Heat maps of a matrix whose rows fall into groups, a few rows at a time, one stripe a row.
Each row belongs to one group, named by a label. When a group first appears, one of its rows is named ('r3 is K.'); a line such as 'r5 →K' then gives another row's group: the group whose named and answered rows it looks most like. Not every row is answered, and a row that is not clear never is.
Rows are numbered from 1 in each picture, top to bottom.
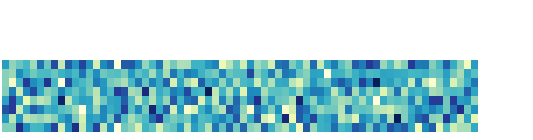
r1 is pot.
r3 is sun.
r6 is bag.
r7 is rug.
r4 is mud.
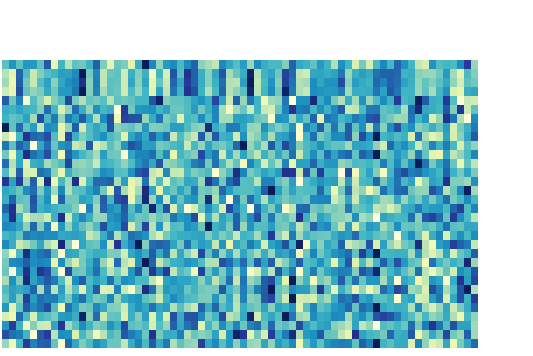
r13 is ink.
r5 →rug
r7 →pot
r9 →sun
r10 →ink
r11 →sun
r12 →rug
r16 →mud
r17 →bag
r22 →sun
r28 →sun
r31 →ink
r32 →sun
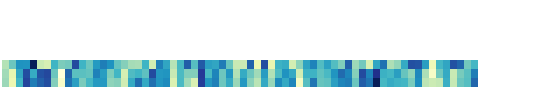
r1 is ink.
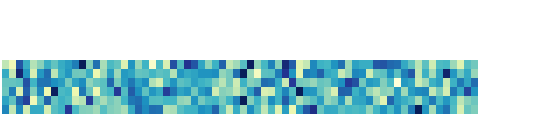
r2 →ink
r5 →ink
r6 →rug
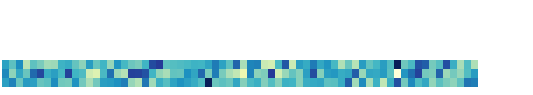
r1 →rug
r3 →mud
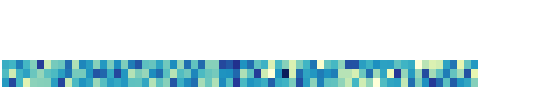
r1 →pot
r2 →rug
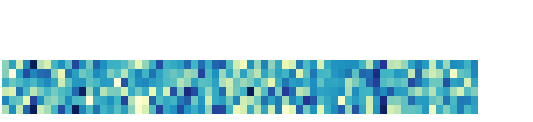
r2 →sun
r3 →pot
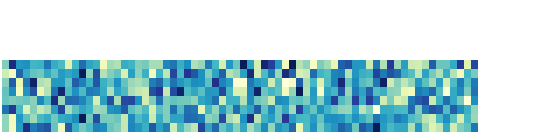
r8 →sun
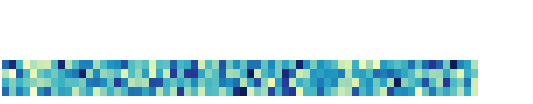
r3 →rug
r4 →ink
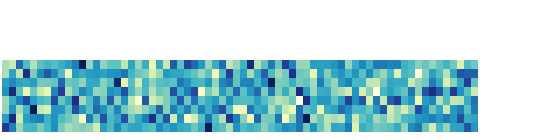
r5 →mud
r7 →bag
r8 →mud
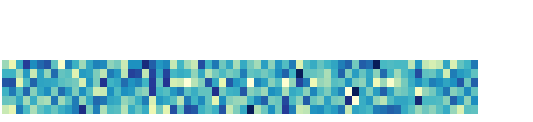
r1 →sun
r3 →bag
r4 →ink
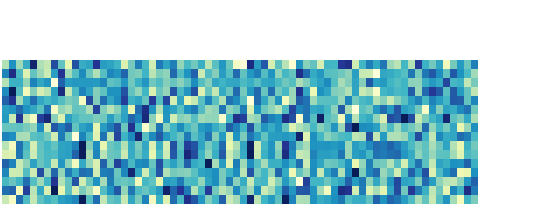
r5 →bag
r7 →ink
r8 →pot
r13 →pot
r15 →mud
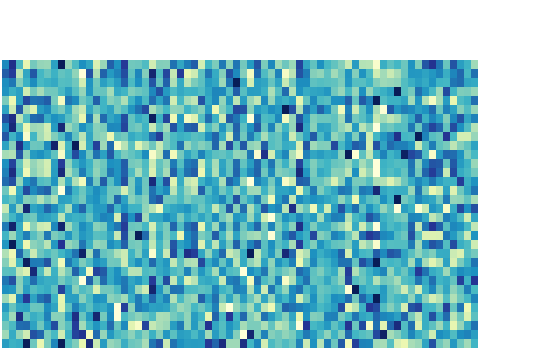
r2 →bag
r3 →bag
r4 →rug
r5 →sun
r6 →ink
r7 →bag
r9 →rug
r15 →sun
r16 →rug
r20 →pot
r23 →sun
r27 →sun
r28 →pot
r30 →mud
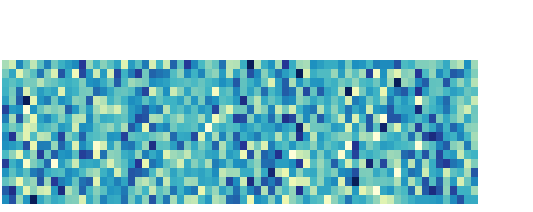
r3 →rug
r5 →ink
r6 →rug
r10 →ink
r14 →pot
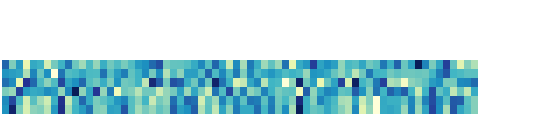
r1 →rug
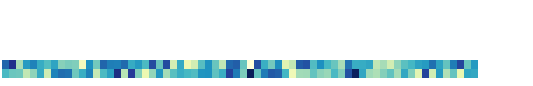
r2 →pot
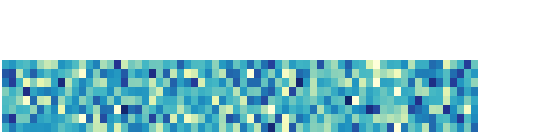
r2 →bag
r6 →pot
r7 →bag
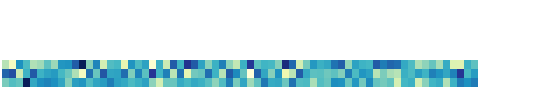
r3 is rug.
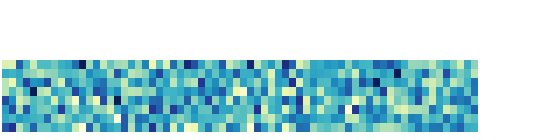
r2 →rug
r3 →sun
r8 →bag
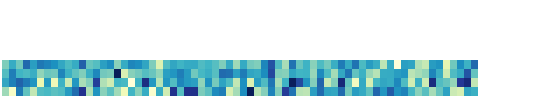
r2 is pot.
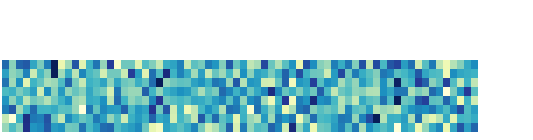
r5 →rug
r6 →bag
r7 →sun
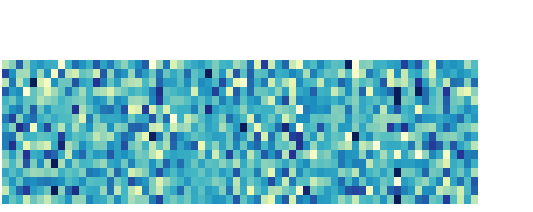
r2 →mud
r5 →rug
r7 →bag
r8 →ink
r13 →rug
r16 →rug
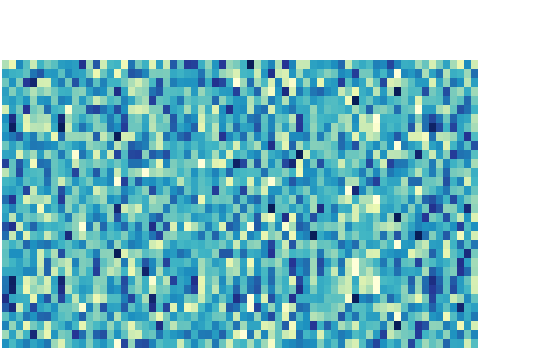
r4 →rug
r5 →ink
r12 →ink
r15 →ink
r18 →rug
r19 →bag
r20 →rug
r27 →ink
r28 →bag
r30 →rug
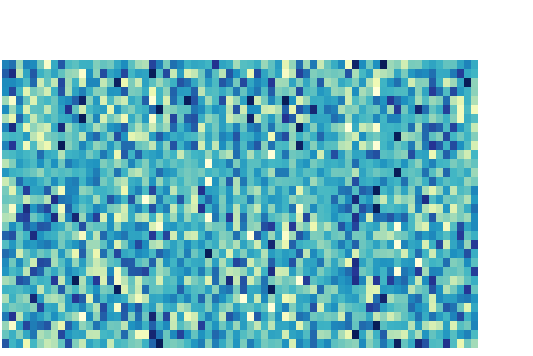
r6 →rug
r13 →rug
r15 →sun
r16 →pot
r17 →sun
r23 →ink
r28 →pot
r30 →sun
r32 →rug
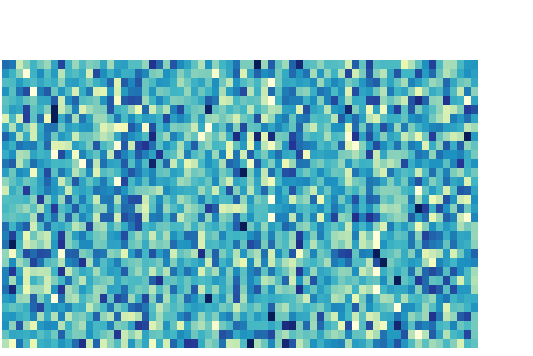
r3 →pot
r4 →ink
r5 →pot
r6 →mud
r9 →ink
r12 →bag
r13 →ink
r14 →pot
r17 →pot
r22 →sun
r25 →rug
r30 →ink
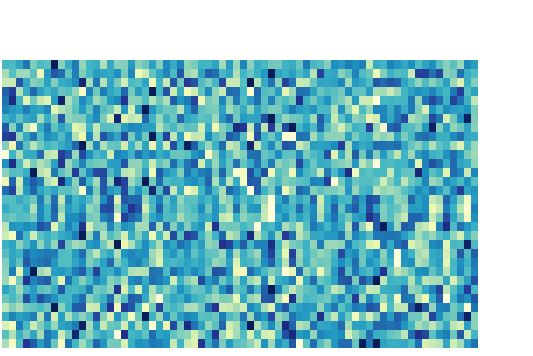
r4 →bag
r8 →ink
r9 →bag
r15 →bag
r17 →pot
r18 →pot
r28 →pot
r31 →pot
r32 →sun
